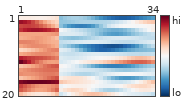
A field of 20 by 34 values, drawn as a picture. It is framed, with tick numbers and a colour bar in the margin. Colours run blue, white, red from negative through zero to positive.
Seam: vertical, 30% of the way across, the left part higher. Roughest part: middle right. Grain: streaks across.
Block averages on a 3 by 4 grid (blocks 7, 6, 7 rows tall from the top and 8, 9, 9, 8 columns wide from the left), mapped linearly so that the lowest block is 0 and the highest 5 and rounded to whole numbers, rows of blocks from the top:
5101 / 5201 / 5311
